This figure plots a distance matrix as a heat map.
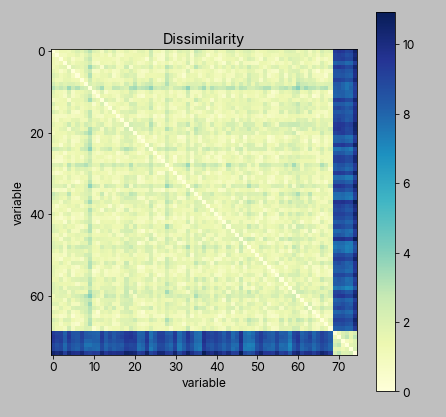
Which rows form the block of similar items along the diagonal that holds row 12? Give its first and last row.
0 to 68
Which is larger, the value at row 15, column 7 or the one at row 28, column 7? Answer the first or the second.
the second
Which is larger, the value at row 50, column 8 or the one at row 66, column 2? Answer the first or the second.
the first
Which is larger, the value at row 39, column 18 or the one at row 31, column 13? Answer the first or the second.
the first
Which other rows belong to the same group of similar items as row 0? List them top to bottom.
1, 2, 3, 4, 5, 6, 7, 8, 9, 10, 11, 12, 13, 14, 15, 16, 17, 18, 19, 20, 21, 22, 23, 24, 25, 26, 27, 28, 29, 30, 31, 32, 33, 34, 35, 36, 37, 38, 39, 40, 41, 42, 43, 44, 45, 46, 47, 48, 49, 50, 51, 52, 53, 54, 55, 56, 57, 58, 59, 60, 61, 62, 63, 64, 65, 66, 67, 68
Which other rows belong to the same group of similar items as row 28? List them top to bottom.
0, 1, 2, 3, 4, 5, 6, 7, 8, 9, 10, 11, 12, 13, 14, 15, 16, 17, 18, 19, 20, 21, 22, 23, 24, 25, 26, 27, 29, 30, 31, 32, 33, 34, 35, 36, 37, 38, 39, 40, 41, 42, 43, 44, 45, 46, 47, 48, 49, 50, 51, 52, 53, 54, 55, 56, 57, 58, 59, 60, 61, 62, 63, 64, 65, 66, 67, 68
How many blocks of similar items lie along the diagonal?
2
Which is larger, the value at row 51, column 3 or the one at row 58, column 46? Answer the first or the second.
the second
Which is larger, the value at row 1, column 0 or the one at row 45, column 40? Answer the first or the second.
the second
